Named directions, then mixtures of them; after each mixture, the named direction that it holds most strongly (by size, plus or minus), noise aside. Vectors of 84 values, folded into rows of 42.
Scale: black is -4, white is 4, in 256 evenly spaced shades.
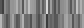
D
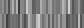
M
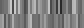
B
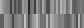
B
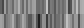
D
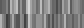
M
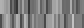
D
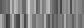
B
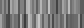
M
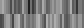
D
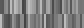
B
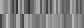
D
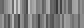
B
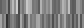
M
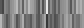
D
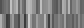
M
